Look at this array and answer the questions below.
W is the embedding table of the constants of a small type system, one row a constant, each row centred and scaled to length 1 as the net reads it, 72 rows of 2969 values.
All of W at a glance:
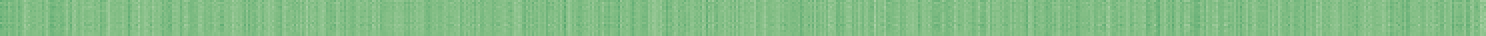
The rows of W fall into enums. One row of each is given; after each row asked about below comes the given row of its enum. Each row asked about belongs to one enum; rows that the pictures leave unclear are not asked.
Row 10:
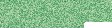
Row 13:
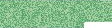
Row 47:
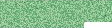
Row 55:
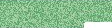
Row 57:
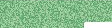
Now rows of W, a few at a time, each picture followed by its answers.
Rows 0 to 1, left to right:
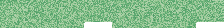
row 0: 55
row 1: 13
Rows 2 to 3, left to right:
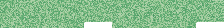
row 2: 57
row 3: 13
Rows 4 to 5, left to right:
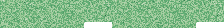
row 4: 47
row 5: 47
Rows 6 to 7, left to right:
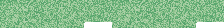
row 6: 55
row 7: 55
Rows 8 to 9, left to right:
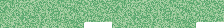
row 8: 57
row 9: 57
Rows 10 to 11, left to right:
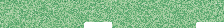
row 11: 47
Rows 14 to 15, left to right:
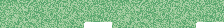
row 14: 55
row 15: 55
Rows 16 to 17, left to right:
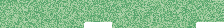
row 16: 55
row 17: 13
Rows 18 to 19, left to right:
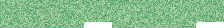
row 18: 47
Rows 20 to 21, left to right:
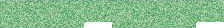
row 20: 47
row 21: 10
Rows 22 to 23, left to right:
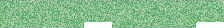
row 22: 57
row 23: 10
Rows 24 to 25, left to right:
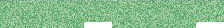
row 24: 57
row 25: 47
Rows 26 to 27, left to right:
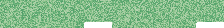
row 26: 13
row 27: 55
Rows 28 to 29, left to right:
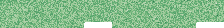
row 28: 55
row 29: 47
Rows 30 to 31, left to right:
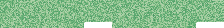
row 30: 57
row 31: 13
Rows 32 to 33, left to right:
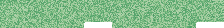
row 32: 55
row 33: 13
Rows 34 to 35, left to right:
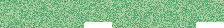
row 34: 10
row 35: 13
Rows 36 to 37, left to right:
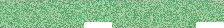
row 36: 47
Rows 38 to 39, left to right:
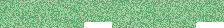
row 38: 57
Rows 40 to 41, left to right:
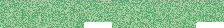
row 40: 13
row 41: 55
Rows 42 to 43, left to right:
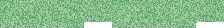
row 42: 57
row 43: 55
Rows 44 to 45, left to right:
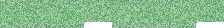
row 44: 47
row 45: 55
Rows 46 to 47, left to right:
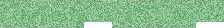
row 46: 13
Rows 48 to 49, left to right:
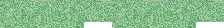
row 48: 13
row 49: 13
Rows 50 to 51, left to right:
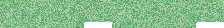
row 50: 13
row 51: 10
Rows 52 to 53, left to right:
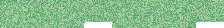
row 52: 55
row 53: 13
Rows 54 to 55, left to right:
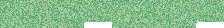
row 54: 57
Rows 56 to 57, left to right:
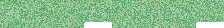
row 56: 10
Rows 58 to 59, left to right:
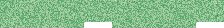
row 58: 57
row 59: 47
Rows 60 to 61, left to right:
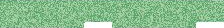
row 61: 13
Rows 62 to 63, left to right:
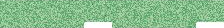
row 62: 47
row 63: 13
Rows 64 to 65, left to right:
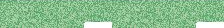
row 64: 55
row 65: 55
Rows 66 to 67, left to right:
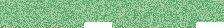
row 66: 47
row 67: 13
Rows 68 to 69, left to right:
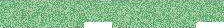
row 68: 13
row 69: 55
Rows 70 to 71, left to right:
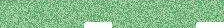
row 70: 55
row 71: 47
